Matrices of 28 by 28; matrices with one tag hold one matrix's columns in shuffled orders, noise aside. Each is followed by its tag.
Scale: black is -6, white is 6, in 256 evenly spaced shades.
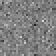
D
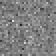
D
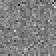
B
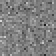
D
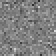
B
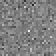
B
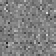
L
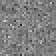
D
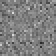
L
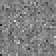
D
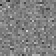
B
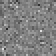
B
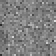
D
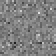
L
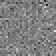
B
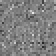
L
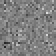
L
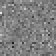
L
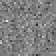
D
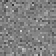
B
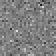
B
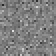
B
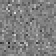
L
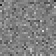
B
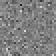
B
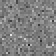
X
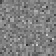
X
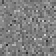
X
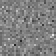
X
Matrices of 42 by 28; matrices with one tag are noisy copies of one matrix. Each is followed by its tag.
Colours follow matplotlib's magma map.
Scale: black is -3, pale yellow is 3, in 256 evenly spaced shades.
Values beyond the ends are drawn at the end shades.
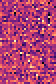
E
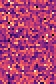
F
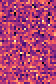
E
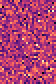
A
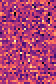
E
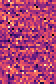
F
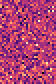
A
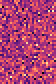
A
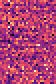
F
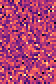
A
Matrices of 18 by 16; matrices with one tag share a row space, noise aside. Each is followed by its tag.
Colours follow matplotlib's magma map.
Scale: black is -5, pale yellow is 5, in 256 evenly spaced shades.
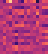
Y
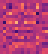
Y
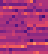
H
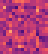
Y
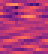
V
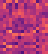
Y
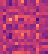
Y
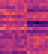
H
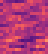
V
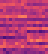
H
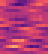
V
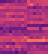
H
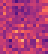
Y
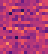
Y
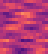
V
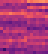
H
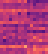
H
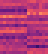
H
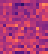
Y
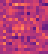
Y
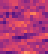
V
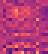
Y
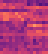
H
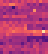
H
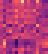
Y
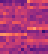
H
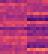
H
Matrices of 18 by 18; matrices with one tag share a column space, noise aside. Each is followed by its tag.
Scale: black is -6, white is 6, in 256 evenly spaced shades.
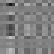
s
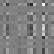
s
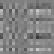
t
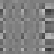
t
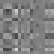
t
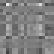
s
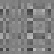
t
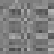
t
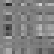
s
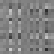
t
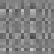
t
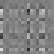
t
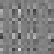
t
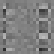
t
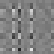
t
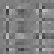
t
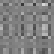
s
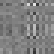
s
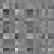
t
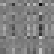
s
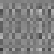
t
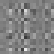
t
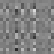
t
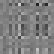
s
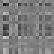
s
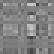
s
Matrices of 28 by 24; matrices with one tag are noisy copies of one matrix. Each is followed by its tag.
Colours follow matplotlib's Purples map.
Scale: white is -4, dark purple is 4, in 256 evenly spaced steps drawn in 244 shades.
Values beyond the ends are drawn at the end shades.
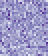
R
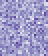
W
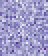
W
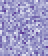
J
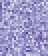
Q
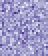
J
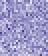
R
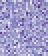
R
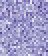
R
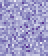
Q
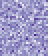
W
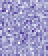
J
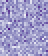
R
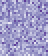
R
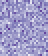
R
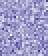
W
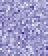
J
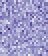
R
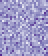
W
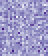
W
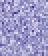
J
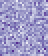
W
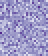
R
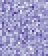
J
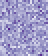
R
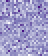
R
